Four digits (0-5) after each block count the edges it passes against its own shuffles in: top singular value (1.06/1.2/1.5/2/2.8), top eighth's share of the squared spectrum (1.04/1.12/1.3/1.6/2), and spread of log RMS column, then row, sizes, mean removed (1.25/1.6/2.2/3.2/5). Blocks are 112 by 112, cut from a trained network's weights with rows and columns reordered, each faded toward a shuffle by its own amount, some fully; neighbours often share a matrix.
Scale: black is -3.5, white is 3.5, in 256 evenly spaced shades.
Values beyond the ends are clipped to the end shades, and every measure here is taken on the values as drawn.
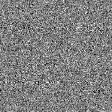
2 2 0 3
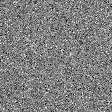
0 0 0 0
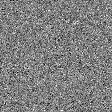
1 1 0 1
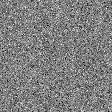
0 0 0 0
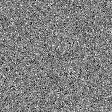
0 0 0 0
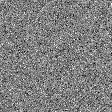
0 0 0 0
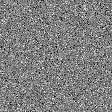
0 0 0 0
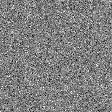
2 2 1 0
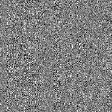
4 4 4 0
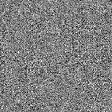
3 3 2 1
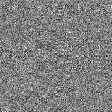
3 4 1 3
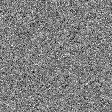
1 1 0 0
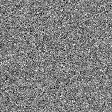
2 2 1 0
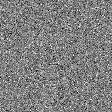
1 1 0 0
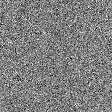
1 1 0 0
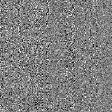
2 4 4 1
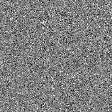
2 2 2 0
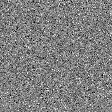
1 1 0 0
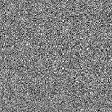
3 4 2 2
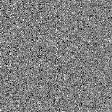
2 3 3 0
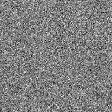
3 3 1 1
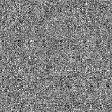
3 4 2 3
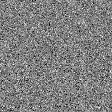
1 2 0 2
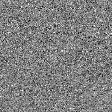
2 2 0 2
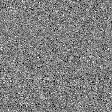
2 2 0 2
